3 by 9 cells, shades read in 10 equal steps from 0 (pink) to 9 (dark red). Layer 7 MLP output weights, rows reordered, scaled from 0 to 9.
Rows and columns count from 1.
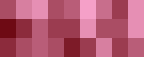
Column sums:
21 14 9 16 18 7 10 17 6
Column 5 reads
4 6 8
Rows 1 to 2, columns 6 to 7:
0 3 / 1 5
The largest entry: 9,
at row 2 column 1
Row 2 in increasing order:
1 1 4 5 5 6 6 7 9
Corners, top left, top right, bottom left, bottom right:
5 1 7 4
